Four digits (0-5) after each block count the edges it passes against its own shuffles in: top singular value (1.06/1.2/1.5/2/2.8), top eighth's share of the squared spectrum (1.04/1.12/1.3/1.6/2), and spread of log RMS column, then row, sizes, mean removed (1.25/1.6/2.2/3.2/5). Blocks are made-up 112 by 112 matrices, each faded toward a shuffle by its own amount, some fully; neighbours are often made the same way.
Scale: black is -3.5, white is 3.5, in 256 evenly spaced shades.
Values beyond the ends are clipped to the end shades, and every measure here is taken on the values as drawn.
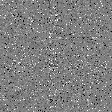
2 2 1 1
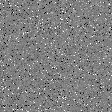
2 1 0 0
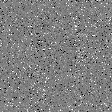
2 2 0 1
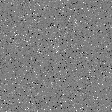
0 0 0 0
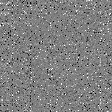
3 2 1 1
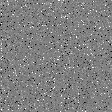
2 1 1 0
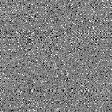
4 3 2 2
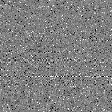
4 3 1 2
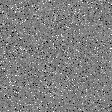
1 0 0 0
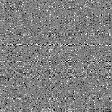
4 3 2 3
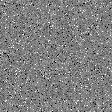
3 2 0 0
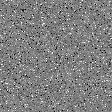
1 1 0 0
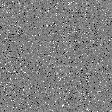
3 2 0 1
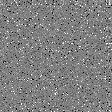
3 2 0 1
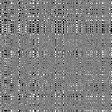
5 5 4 4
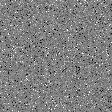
2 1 0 0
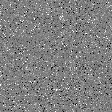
3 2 1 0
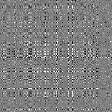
5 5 4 4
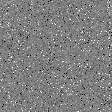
2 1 0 0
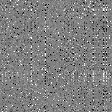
4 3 2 1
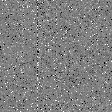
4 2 1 1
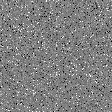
3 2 1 0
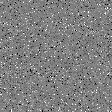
2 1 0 0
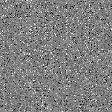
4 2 1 0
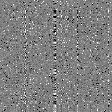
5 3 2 1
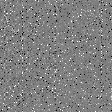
3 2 1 0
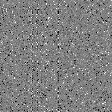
4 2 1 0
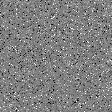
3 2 1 0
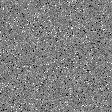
0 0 0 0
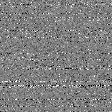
2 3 0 4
